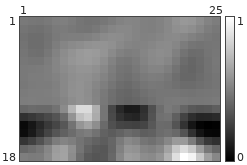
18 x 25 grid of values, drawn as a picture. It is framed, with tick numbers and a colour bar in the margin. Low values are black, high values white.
Lone odd cells: none. Roughest part: bottom right. Seam: horizontal, 60% of the way down, the top part calmer.
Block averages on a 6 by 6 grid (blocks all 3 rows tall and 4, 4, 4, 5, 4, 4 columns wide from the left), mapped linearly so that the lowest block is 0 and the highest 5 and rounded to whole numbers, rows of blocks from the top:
333444 | 344443 | 344333 | 344233 | 133220 | 342454
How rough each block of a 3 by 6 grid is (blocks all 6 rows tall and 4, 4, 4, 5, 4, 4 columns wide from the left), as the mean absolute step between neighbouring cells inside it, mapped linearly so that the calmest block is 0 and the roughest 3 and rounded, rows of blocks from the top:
0 0 0 0 0 0 | 0 1 1 1 0 0 | 2 2 1 1 2 3
